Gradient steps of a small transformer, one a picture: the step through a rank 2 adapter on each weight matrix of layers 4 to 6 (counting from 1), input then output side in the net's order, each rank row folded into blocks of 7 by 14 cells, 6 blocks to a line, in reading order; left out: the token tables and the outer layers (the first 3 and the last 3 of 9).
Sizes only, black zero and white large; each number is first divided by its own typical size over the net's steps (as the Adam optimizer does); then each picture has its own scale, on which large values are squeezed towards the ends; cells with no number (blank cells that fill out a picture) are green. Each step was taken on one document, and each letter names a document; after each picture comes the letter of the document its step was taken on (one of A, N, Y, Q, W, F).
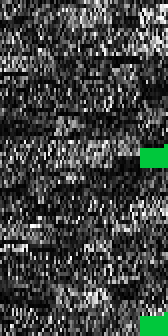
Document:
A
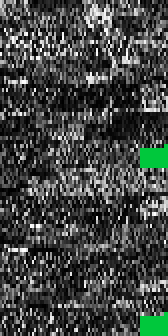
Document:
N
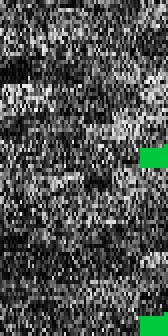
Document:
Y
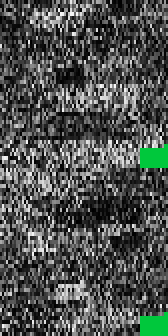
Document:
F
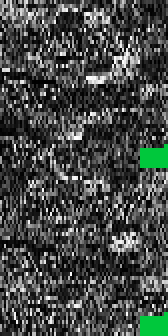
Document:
N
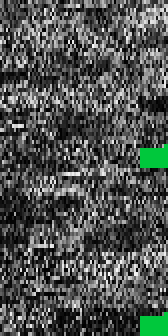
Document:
Y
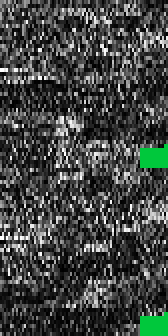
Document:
A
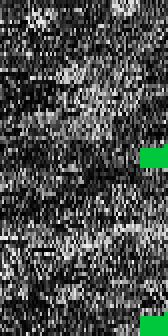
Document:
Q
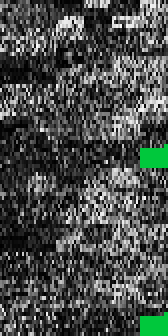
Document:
Y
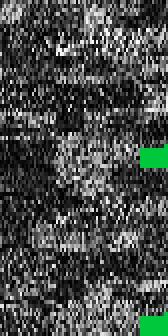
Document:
N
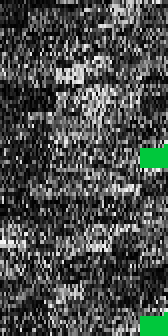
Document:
Q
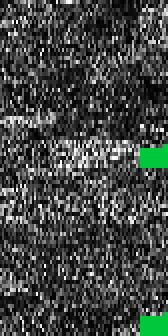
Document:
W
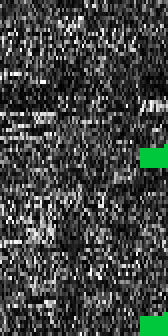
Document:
W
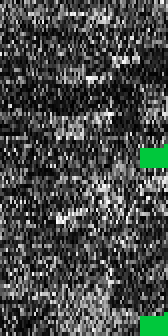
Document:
N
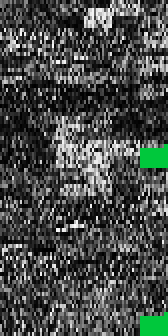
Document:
N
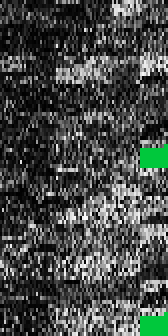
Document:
Q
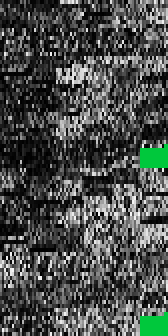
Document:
Q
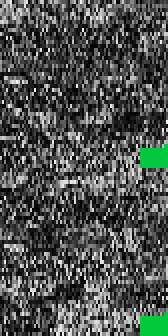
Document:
N
